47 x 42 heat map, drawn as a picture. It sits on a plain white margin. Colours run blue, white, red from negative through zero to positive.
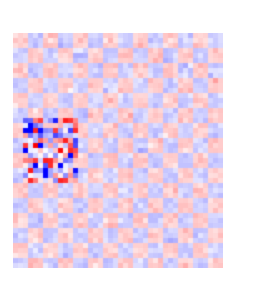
There is no overall slope. Values change most from cell to cell in the middle left. Neither half mirrors the other. A checkerboard runs through the table. In the middle left lies a patch that is rougher than the rest.
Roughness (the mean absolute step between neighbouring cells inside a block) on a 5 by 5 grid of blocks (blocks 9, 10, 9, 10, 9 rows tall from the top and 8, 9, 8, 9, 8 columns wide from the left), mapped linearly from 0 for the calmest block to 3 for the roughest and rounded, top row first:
00000 | 00000 | 32000 | 01000 | 00000
